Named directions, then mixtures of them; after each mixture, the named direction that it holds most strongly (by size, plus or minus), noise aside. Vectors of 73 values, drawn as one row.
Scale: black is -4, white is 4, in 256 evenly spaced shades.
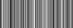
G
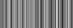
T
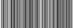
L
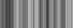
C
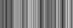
C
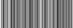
L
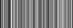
L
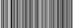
L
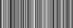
G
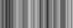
C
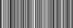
G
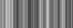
C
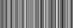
T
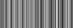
T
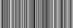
G
